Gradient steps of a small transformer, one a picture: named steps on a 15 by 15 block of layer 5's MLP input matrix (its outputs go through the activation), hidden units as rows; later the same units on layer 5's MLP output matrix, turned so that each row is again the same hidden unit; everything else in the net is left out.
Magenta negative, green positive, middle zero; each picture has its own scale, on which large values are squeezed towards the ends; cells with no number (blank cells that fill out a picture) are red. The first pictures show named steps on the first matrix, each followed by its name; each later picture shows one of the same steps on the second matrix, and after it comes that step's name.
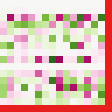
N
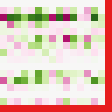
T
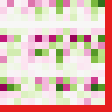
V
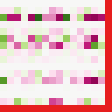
T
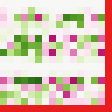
N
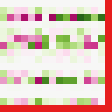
T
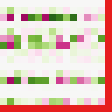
T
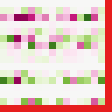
T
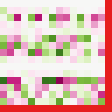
N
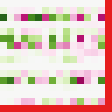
T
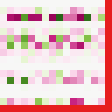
T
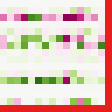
T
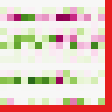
T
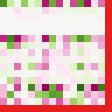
V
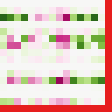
T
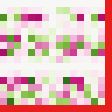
N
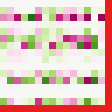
T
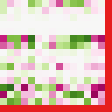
V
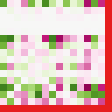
V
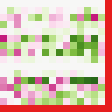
N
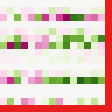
T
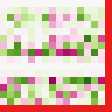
N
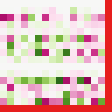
N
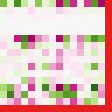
V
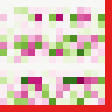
N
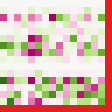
N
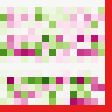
N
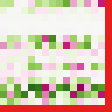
V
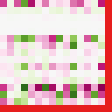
V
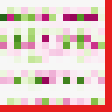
T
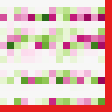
T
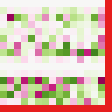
N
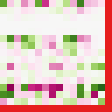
V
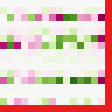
T
